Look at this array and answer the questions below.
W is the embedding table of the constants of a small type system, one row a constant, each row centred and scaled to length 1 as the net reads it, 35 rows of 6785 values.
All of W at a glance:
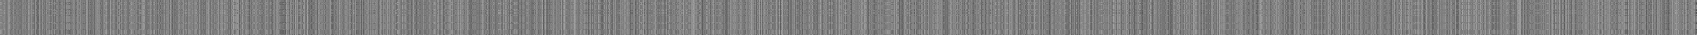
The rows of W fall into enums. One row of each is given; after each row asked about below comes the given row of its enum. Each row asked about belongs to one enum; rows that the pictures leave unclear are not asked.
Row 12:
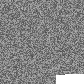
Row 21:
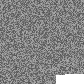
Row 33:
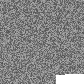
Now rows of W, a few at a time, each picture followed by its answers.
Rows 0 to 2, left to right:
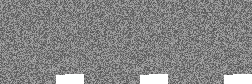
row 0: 21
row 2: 33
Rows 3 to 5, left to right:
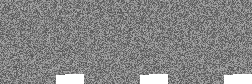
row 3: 12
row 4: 33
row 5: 21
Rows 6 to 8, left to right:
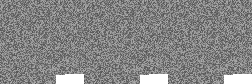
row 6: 21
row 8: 21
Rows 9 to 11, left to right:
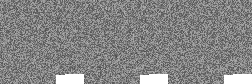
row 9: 33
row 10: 12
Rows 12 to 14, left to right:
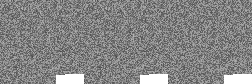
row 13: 12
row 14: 21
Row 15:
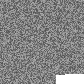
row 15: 33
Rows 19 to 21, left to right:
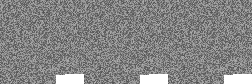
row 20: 21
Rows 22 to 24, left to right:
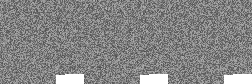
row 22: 33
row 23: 12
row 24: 21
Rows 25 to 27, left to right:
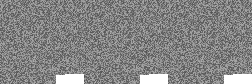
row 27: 21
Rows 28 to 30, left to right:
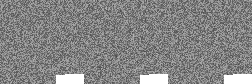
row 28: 21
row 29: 12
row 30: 33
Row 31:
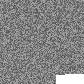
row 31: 33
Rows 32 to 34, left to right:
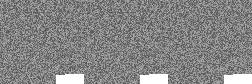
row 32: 33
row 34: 21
